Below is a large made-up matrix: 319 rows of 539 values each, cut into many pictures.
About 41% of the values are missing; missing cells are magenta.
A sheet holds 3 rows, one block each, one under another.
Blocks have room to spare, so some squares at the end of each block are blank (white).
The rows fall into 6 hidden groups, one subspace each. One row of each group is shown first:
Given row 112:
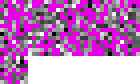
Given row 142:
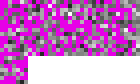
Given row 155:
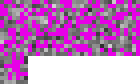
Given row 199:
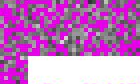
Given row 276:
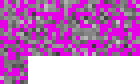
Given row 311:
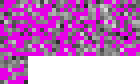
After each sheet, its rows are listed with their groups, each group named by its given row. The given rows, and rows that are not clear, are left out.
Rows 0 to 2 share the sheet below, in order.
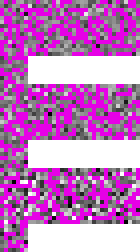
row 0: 112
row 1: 276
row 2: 142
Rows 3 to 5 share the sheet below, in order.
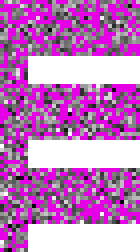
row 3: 276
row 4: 142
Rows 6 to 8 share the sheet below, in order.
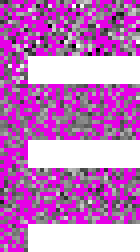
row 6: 199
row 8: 311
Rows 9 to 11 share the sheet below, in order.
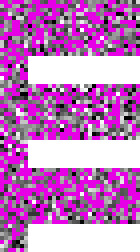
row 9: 112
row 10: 199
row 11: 276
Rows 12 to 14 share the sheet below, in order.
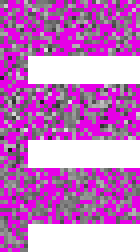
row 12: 276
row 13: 142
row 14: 276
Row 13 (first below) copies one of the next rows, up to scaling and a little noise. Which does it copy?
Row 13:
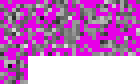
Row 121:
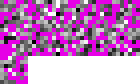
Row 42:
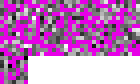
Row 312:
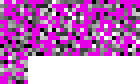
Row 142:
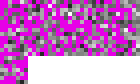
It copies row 42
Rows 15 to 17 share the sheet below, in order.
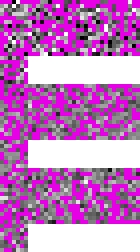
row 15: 112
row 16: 199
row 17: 112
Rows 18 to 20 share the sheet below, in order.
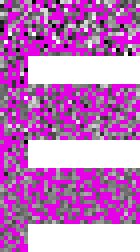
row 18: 276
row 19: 142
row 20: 112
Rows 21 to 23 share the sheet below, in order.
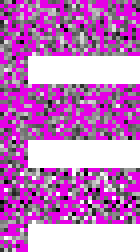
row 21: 311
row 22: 276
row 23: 311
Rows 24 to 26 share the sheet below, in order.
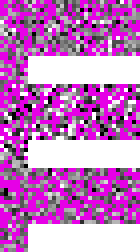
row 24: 276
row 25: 199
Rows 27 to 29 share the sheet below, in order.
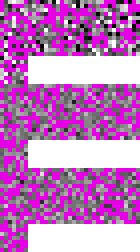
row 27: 199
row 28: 199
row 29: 142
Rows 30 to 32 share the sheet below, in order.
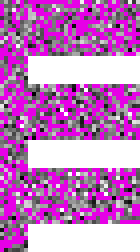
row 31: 311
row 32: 199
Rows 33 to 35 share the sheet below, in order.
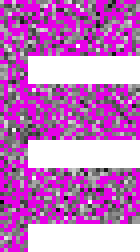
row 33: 311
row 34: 112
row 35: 311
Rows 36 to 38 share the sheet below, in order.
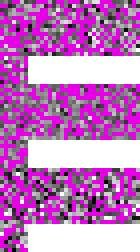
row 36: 199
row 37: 311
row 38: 155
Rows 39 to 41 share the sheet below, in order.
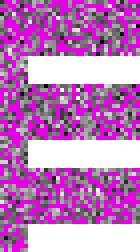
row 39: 155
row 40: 112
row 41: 311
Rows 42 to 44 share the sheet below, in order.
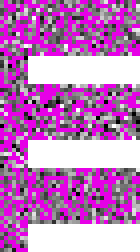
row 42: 142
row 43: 199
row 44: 155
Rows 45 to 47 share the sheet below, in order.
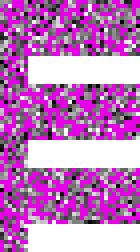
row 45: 155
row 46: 142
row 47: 112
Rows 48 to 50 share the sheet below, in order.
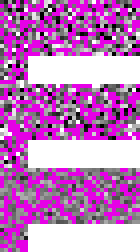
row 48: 142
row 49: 199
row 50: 199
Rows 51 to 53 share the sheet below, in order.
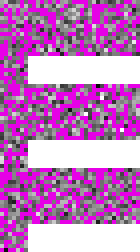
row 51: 276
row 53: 155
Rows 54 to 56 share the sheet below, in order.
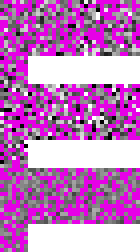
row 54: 199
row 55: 112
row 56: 199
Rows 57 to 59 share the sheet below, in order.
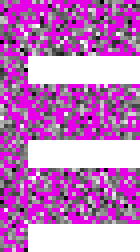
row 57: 199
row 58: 311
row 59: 311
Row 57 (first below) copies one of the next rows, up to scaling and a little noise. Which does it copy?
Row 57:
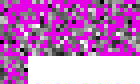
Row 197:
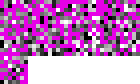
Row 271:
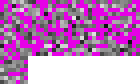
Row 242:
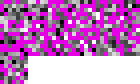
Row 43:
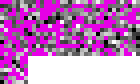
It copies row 242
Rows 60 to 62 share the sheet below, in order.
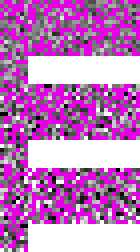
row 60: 112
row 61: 112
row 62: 142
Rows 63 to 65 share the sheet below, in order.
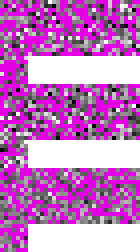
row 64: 199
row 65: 276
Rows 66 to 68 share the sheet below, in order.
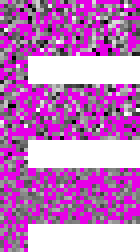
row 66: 276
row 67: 155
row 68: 142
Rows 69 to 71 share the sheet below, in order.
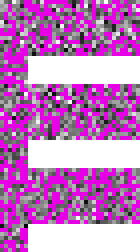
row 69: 311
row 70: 142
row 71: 199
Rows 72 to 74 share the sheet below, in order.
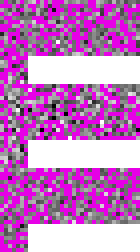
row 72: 142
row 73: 112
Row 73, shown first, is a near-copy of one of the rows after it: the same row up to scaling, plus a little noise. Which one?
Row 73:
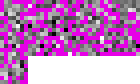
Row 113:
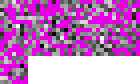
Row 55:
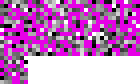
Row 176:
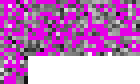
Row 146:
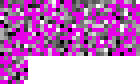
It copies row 113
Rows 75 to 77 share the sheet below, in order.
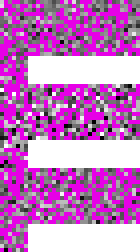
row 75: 276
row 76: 142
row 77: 155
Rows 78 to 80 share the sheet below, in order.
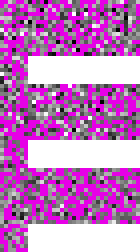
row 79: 311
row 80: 142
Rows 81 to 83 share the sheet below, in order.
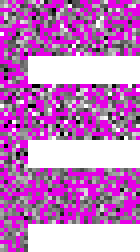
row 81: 311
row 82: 142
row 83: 112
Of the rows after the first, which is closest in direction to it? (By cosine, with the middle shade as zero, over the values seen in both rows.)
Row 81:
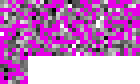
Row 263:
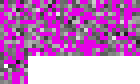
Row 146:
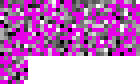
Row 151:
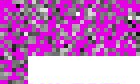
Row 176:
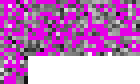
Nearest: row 176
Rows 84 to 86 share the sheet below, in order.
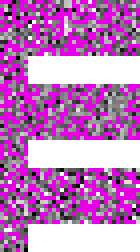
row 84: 112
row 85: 199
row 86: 112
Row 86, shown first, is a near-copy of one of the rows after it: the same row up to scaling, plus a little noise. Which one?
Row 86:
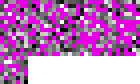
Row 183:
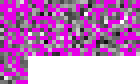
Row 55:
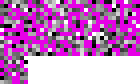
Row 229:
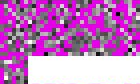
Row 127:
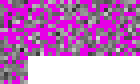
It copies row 229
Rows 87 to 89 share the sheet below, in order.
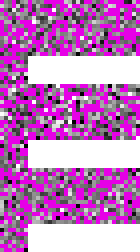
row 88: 112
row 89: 199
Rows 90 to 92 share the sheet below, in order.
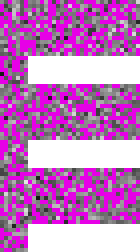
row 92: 276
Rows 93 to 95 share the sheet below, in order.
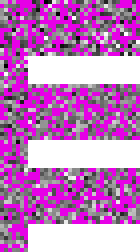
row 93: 142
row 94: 112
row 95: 276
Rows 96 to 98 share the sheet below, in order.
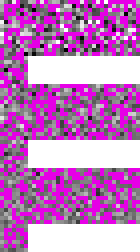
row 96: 311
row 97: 311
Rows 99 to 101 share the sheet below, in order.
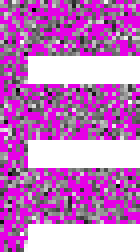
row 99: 311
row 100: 199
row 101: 112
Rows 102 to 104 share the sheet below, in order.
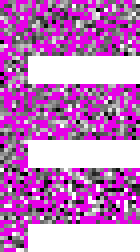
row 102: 199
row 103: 199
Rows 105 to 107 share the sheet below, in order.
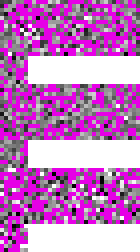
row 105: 276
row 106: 276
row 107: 155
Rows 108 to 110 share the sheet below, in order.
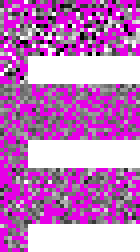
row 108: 155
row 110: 112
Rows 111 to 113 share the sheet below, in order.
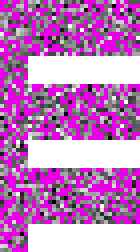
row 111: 155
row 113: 112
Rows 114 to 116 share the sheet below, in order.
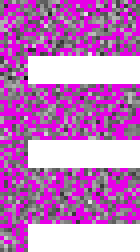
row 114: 112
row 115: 199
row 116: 311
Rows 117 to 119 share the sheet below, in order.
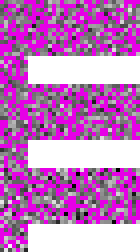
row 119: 199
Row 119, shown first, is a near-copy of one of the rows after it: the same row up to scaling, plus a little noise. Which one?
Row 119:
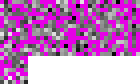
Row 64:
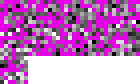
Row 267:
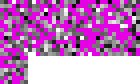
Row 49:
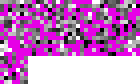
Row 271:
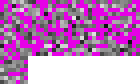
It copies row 64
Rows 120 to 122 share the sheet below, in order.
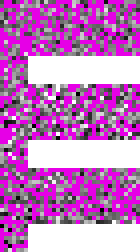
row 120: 311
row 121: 142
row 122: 199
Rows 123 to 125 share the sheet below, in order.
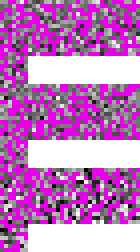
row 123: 199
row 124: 112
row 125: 142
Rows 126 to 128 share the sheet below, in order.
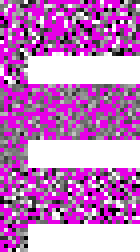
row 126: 199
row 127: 112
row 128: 199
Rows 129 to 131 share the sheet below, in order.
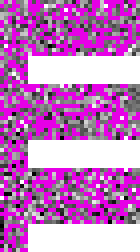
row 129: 276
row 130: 276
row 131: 112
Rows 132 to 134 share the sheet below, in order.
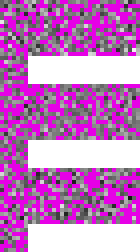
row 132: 112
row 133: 199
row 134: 142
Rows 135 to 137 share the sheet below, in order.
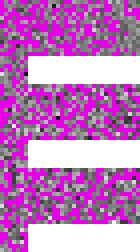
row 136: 112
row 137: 155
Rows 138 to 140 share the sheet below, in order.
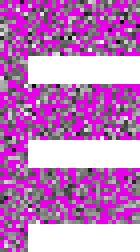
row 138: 112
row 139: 276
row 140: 112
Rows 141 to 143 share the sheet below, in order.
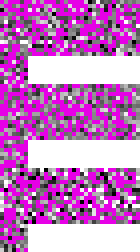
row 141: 155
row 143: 311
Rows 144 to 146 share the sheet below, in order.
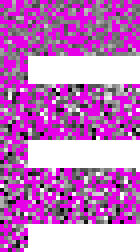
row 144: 112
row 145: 155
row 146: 112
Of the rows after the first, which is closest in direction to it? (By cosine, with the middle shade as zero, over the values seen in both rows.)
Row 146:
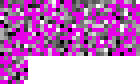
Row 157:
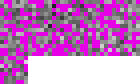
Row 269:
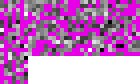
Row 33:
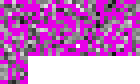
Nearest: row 33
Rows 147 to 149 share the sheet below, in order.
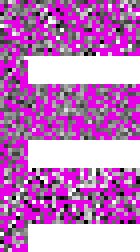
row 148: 112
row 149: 276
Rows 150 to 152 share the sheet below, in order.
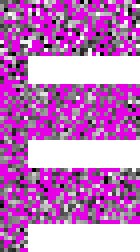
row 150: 155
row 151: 199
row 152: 155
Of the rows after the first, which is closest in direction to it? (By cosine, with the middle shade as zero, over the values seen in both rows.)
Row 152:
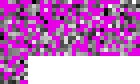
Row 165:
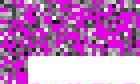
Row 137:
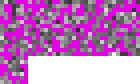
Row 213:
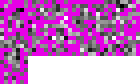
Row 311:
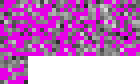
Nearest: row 311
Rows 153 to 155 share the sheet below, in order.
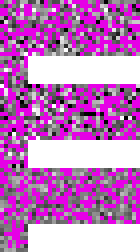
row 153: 311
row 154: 155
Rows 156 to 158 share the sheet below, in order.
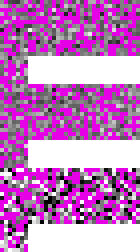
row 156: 142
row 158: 155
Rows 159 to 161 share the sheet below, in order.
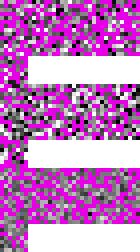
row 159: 311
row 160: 276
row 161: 155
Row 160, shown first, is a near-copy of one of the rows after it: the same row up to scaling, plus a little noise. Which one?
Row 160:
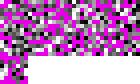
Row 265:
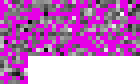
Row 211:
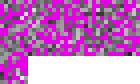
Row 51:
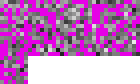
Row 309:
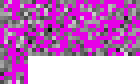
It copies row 265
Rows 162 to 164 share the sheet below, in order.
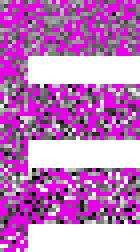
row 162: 112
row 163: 311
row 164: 276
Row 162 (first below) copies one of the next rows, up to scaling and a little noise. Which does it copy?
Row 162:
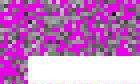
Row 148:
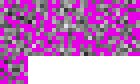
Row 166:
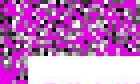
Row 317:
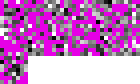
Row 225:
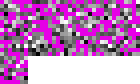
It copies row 148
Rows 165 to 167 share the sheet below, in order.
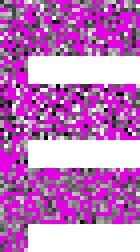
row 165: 155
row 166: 112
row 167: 155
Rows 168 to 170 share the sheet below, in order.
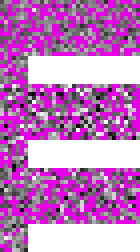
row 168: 311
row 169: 311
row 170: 311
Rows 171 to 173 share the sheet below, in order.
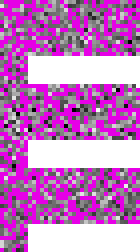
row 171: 199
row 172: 155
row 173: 276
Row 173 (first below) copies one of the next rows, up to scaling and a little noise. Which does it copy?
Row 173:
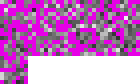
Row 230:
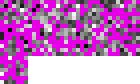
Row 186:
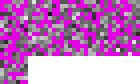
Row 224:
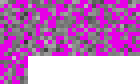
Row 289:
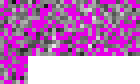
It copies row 230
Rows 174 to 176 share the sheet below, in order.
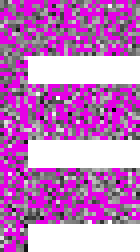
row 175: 142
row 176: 112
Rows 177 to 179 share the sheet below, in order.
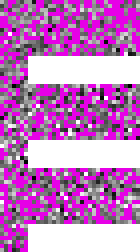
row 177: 276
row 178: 142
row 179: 311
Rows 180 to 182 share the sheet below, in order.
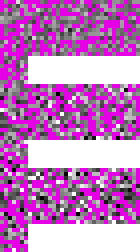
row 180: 112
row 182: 311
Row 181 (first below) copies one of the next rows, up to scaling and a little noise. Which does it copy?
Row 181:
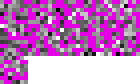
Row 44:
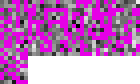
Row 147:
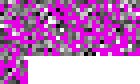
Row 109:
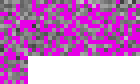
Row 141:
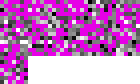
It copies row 147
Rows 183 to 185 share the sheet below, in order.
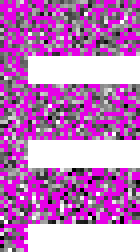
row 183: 112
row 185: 155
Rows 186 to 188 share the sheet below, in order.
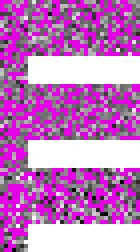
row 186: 276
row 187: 199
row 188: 155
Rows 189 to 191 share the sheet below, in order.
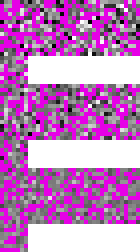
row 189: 112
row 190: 199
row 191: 276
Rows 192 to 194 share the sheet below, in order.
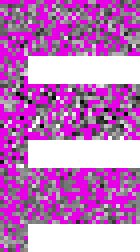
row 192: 155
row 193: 142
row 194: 311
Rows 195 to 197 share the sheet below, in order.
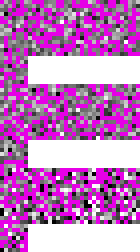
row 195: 112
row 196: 155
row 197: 199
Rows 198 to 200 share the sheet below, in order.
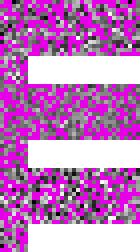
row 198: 142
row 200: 276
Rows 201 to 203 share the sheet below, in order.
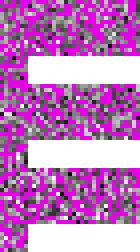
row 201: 276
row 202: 276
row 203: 311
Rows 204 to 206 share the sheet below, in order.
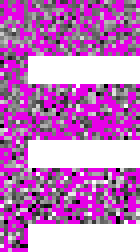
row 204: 142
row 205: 199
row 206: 276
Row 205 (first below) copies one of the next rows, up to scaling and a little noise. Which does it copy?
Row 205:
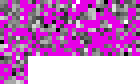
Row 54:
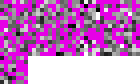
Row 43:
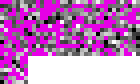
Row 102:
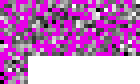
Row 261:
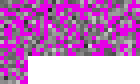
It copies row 102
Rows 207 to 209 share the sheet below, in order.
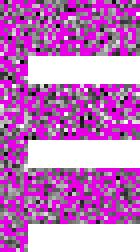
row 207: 155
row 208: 311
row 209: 155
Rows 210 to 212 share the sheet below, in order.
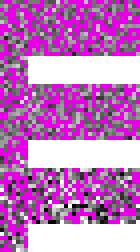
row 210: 142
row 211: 276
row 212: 112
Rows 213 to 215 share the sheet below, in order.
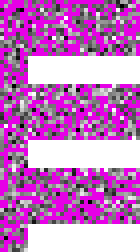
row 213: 112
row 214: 311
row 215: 311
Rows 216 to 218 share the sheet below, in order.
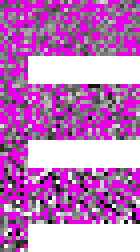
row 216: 276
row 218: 142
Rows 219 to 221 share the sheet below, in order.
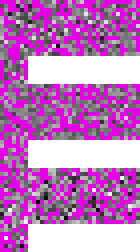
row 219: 112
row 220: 142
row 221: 155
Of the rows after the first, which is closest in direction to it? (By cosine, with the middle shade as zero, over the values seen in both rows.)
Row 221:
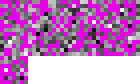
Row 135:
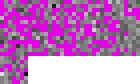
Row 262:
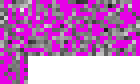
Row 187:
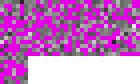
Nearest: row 187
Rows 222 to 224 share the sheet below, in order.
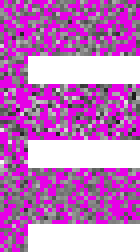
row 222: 142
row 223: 276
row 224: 276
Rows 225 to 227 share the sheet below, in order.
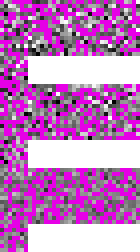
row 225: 112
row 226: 199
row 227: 112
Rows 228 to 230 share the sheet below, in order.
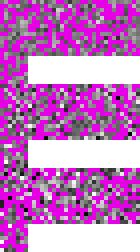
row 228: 311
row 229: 112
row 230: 276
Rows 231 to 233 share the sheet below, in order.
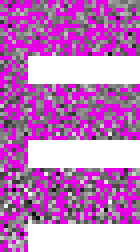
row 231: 112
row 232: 142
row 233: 199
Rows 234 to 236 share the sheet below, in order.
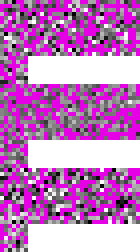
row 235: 199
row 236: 276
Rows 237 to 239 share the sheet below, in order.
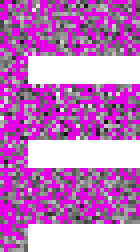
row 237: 311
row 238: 311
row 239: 199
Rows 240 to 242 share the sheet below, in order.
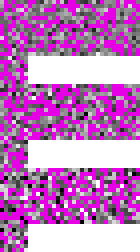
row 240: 155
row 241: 142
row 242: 199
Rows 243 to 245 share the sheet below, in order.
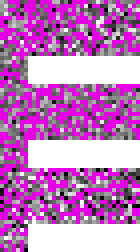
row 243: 311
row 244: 142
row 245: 311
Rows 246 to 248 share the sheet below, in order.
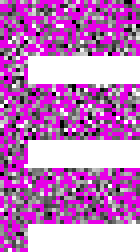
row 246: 155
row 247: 311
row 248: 199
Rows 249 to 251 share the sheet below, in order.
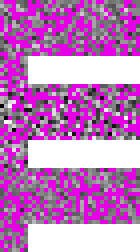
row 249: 112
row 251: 311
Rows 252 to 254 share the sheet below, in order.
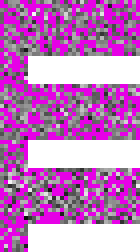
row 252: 142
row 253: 311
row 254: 112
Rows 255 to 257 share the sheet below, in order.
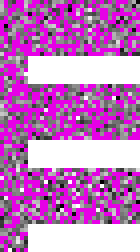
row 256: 112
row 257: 276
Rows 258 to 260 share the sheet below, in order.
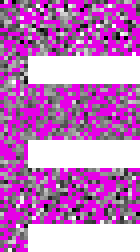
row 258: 311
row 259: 199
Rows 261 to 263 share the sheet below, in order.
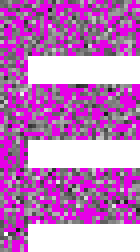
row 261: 199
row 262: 155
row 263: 142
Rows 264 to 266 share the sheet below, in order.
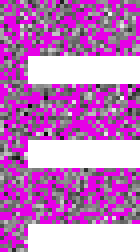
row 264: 112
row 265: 276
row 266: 155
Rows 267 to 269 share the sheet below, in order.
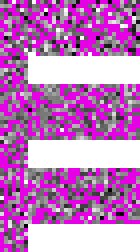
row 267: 199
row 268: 199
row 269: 142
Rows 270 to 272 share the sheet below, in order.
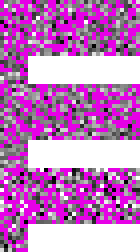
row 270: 276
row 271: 199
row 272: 311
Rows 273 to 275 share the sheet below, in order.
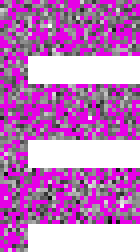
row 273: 199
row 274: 311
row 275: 276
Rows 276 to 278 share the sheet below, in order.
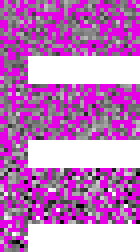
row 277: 142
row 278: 276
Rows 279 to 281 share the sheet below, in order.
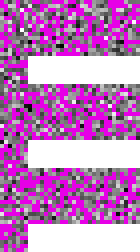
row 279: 112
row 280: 199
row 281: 142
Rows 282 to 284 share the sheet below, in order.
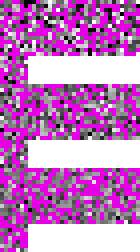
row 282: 155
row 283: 142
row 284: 276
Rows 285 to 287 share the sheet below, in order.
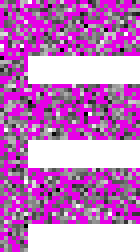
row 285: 155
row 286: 199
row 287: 142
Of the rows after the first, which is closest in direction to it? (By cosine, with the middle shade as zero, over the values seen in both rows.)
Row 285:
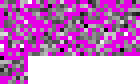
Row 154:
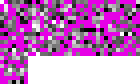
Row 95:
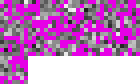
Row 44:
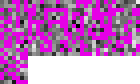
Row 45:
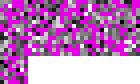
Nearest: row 44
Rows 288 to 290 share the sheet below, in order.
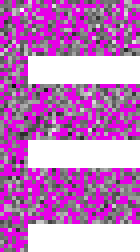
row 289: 276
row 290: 142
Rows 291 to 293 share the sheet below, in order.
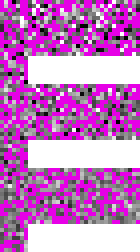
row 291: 311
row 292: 311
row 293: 112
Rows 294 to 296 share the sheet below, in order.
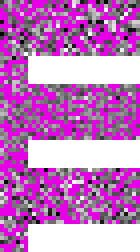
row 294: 311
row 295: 112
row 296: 112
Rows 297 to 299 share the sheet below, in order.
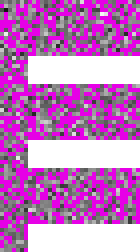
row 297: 276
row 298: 276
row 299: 276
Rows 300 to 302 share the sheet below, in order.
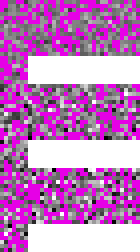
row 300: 276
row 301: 199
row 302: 142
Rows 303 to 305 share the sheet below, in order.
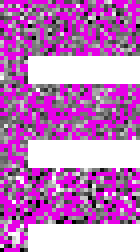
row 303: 112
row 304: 311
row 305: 142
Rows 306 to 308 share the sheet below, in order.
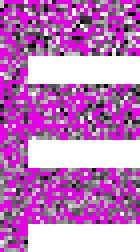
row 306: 276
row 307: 311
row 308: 155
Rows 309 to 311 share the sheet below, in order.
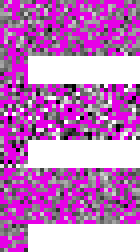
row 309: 276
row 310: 199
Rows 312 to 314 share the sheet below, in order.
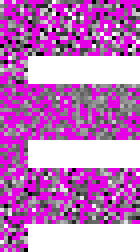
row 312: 142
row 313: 142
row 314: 199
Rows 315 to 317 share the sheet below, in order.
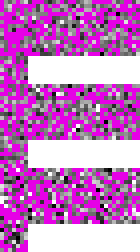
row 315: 112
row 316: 311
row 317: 112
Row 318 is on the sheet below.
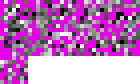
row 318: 142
